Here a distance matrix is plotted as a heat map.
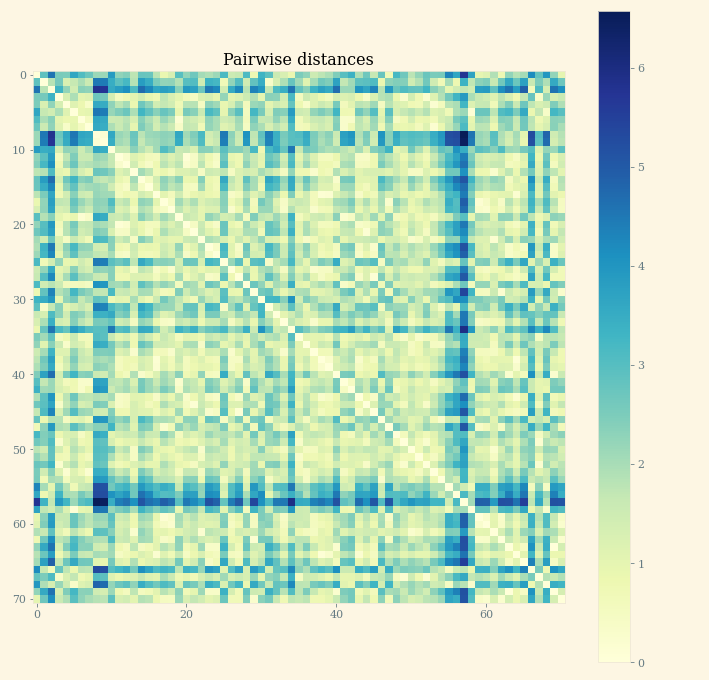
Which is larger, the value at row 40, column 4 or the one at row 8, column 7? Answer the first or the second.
the second
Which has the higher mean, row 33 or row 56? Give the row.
56
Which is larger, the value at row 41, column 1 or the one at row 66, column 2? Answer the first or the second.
the first
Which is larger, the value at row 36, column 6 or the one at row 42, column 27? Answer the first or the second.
the second
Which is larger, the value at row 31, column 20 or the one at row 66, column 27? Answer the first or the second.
the second
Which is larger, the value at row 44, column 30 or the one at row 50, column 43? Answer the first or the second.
the second
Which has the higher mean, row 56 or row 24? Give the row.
56
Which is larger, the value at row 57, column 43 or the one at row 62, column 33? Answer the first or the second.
the first
